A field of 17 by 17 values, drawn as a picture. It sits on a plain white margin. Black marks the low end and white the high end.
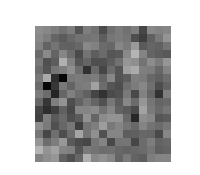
Mirror symmetry: none. Roughest part: middle left. Ninth with the lowest average: middle left. Odd patch: rougher, in the middle left. Slope: none.
